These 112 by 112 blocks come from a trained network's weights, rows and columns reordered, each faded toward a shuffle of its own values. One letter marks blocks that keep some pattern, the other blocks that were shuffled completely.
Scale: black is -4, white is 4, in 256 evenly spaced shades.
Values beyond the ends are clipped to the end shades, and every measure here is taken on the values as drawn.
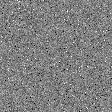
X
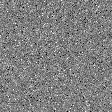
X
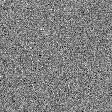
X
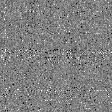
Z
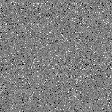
Z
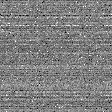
Z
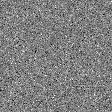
X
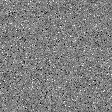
X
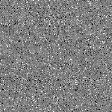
Z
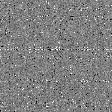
Z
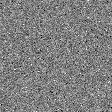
X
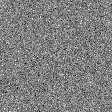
X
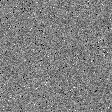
X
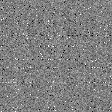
Z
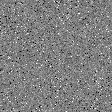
X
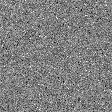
X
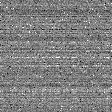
Z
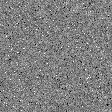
X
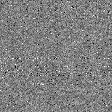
Z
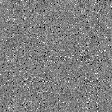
Z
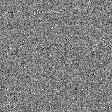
Z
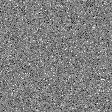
X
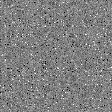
Z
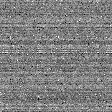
Z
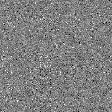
Z
